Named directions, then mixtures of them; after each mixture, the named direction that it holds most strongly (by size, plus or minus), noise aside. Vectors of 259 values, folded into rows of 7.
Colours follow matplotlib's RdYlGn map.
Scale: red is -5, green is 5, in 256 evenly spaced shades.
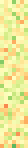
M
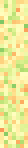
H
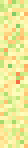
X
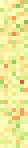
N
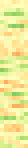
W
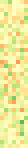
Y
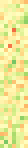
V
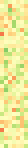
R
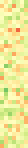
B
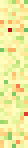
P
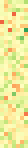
P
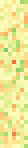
V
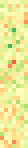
V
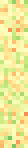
P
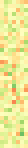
Y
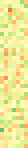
R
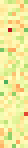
P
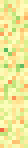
R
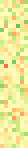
N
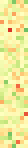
P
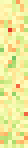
P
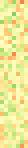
H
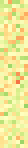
X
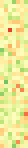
P
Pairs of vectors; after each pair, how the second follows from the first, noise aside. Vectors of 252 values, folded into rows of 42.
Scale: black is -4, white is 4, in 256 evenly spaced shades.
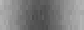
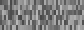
shuffled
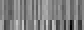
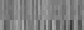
shrunk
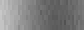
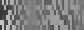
sign-scrambled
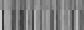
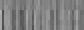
shrunk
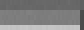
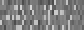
shuffled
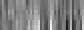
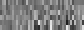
sign-scrambled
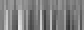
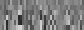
sign-scrambled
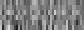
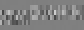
partly zeroed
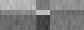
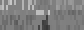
partly zeroed
